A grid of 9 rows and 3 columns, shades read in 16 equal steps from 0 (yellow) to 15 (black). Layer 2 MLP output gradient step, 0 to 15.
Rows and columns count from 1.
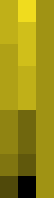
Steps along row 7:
up down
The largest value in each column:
10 15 5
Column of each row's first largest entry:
3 3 3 3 3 2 2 2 2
